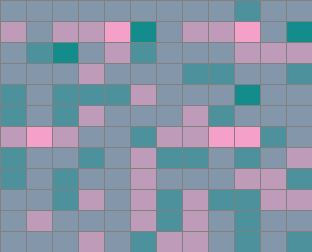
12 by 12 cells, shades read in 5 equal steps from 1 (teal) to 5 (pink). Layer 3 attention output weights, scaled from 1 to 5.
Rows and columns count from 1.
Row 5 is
2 3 2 2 2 4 3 3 3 1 3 3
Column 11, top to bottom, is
3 3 4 3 3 3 2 3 4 4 3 3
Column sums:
34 38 32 39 38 36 35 40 36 35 38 34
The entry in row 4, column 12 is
2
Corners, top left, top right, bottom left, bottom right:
3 3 3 2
